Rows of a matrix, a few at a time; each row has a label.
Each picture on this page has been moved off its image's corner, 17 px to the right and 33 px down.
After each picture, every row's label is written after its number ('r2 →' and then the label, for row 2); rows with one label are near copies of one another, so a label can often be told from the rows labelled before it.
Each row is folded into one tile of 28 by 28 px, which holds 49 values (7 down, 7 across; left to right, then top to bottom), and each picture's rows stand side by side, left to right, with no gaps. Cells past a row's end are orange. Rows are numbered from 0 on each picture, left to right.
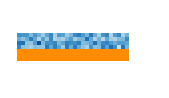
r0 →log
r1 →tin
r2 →log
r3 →tin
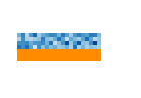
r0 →tin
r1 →log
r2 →log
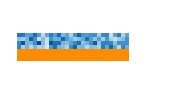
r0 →log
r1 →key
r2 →log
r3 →tin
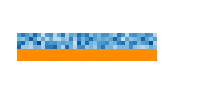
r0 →log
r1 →tin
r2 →key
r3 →log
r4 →log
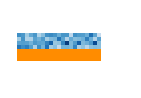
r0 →tin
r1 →log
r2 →log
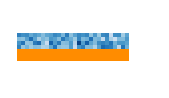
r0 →log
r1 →key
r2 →key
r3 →tin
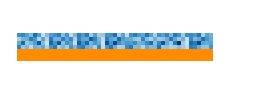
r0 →log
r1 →key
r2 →key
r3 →key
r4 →log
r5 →log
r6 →key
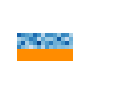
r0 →log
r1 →log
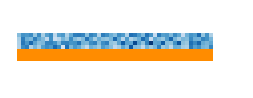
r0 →key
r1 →tin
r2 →log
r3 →log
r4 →log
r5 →log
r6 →key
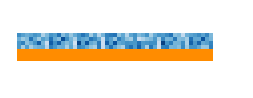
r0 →log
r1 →key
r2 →key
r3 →key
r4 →tin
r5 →key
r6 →key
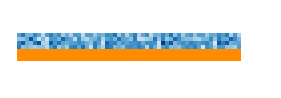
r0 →log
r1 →key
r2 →tin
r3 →key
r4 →tin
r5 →key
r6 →tin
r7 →key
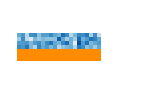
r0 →tin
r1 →log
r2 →key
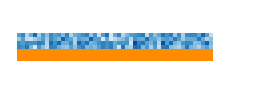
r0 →tin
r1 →key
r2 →key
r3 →tin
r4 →key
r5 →key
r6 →log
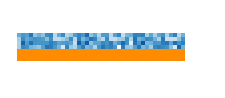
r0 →key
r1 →tin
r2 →key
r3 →tin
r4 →key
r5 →tin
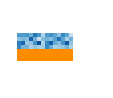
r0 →log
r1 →log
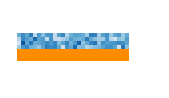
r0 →key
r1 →tin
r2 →log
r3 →tin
